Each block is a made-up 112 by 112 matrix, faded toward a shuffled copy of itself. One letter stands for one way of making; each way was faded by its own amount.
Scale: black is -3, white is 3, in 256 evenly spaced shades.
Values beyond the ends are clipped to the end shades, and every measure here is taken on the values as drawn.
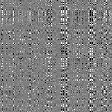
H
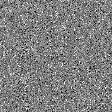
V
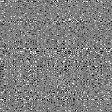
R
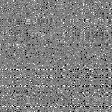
R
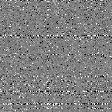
R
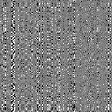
H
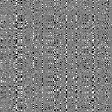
H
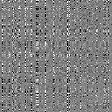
H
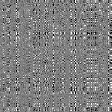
H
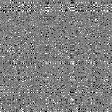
R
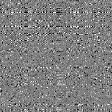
R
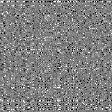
R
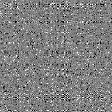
R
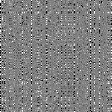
H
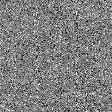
V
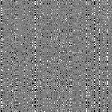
H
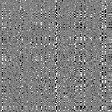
H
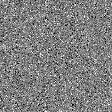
V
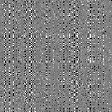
H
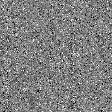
V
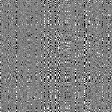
H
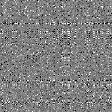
R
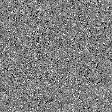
V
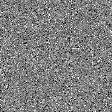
V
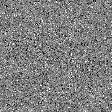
V
